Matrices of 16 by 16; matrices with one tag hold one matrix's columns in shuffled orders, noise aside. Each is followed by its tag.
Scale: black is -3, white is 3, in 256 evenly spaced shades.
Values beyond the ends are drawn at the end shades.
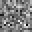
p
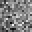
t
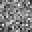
t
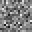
p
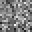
t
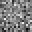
t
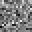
p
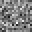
p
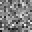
t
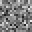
p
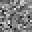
p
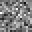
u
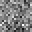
t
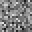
t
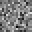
u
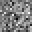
u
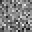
t
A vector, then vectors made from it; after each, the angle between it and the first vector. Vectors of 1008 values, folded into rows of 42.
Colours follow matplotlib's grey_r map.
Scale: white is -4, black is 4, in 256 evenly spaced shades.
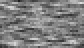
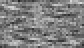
nearly parallel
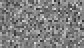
orthogonal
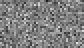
orthogonal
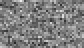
partly opposed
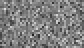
orthogonal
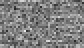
partly opposed
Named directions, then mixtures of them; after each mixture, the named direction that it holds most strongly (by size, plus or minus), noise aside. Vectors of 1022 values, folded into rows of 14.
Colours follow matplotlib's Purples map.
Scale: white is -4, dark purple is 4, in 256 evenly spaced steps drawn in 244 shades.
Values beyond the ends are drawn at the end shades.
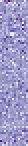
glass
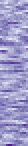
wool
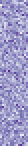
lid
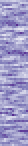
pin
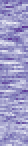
wool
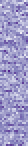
lid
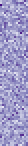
lid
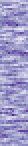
pin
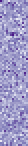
glass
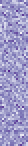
lid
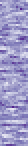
wool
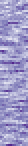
wool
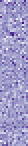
glass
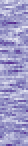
wool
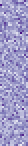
lid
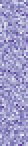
lid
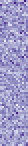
lid
